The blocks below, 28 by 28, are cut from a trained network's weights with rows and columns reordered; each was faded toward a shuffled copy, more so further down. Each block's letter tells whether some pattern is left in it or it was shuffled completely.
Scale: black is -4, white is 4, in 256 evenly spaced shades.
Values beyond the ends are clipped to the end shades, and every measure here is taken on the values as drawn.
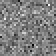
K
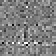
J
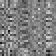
J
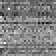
J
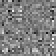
J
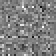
J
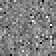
K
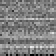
J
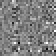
J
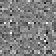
J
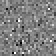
K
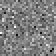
K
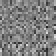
J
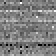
J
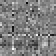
J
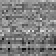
J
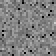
K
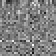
J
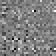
J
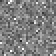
K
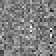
J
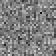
K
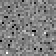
K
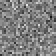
K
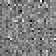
J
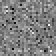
K
